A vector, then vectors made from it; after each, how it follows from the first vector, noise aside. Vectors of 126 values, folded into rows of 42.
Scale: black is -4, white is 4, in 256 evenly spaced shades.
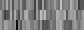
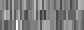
negated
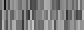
wrapped around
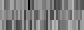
wrapped around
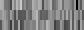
wrapped around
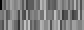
wrapped around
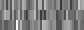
negated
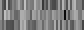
wrapped around
